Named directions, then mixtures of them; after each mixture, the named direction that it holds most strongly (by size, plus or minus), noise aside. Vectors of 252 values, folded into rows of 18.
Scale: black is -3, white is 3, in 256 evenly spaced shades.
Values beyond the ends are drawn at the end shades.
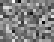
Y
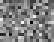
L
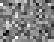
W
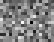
L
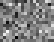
W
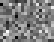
W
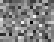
L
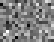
W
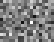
L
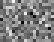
Y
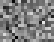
Y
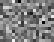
Y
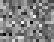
L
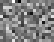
Y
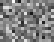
Y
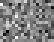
W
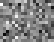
W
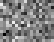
W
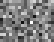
L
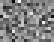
Y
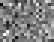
W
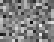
L
